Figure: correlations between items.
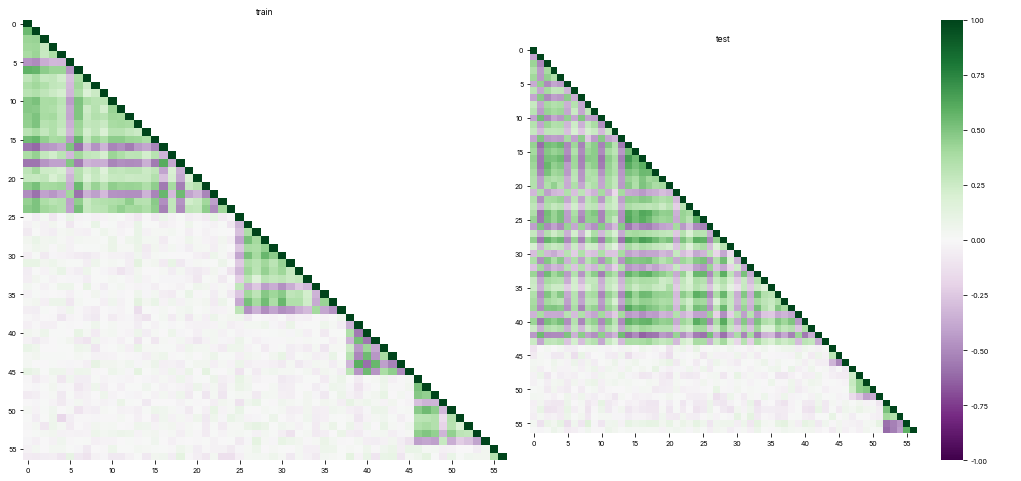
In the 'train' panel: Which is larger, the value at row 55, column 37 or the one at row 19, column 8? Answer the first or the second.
the second
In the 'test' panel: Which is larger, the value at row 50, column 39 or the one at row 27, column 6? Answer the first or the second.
the second
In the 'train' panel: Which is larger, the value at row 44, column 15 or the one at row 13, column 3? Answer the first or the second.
the second
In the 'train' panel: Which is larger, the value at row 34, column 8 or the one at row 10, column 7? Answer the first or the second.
the second
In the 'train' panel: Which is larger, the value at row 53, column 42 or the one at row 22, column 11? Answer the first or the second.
the first
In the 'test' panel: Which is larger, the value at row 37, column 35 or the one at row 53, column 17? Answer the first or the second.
the first
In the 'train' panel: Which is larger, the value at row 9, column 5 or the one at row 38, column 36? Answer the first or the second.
the second
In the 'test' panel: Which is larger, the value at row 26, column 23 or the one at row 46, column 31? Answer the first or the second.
the second
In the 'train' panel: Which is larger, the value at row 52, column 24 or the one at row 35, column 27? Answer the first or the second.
the second
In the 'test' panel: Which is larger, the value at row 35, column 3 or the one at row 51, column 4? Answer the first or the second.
the first
